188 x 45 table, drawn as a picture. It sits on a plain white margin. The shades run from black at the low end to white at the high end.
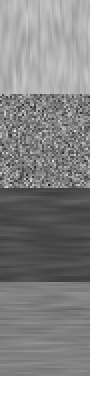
It is made of 4 by 1 panels. Panel 1,1: high, streaked downward, faint in contrast. Panel 2,1: middling, fine-grained, strong in contrast. Panel 3,1: low, streaked across, faint in contrast. Panel 4,1: middling, streaked across, faint in contrast.
